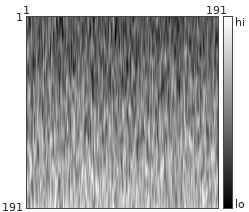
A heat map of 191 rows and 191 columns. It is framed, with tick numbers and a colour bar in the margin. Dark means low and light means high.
Slope: up to the bottom. Average level on the scale: 50%. Grain: streaks running down.
